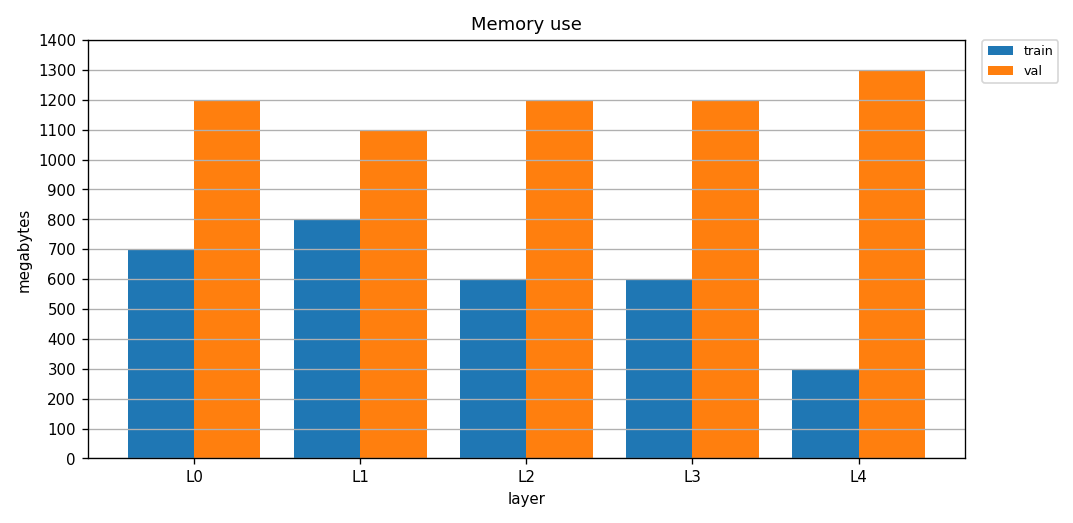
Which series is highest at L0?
val
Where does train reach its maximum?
L1
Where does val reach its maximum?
L4
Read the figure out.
Title: Memory use
x-axis: layer, ticks L0 L1 L2 L3 L4
y-axis: megabytes, ticks 0 100 200 300 400 500 600 700 800 900 1000 1100 1200 1300 1400
Legend: train, val
Values:
train: 700 800 600 600 300
val: 1200 1100 1200 1200 1300
